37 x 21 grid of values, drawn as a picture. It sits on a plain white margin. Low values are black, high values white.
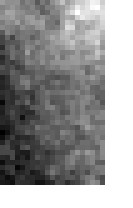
Values rise toward the top right. On average the colour sits 40% of the way up the scale. The ninth with the lowest average is the bottom left. The texture is blotchy.
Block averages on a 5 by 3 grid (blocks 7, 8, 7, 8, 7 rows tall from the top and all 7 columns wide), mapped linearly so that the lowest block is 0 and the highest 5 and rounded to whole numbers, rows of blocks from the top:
335 | 234 | 122 | 022 | 012
